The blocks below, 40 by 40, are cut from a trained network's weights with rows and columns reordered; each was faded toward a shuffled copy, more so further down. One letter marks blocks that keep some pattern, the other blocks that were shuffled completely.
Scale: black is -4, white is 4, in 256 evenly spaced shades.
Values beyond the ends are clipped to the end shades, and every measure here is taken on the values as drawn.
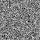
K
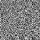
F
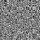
F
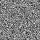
K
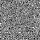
F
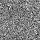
K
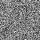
K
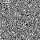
K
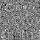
F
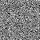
K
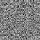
F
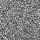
K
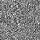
F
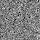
K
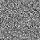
F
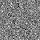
F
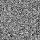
F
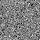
K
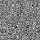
F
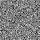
K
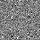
F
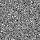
K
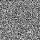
F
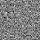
F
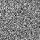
F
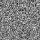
F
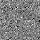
F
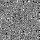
F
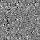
F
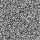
K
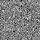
F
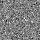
K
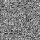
F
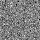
K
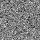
K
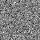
K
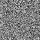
F
